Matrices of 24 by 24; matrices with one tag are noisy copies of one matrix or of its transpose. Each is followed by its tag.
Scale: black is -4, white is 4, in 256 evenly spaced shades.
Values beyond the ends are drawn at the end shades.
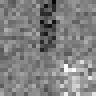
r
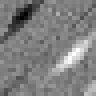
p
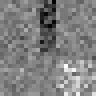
r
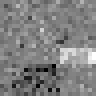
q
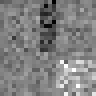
r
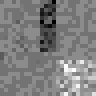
r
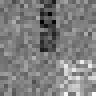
r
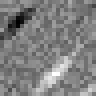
p
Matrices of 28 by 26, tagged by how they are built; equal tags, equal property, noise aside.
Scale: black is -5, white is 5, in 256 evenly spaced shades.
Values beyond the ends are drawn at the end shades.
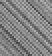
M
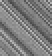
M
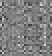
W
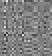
W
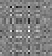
W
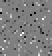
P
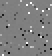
P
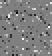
P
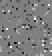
P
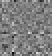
W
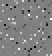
P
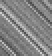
M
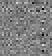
W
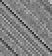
M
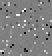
P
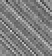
M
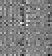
W
